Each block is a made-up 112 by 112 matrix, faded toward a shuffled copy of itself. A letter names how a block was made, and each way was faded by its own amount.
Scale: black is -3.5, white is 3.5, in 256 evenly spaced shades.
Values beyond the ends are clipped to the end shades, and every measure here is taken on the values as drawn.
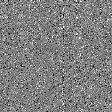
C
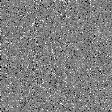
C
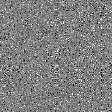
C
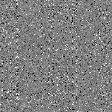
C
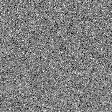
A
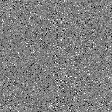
C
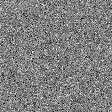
A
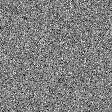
A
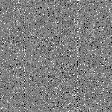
C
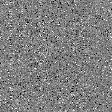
C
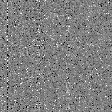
C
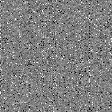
C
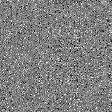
C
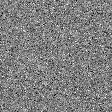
A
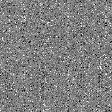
C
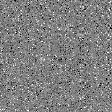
C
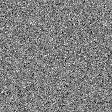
A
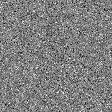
A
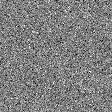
A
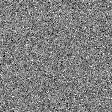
A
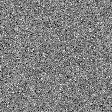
A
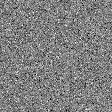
A
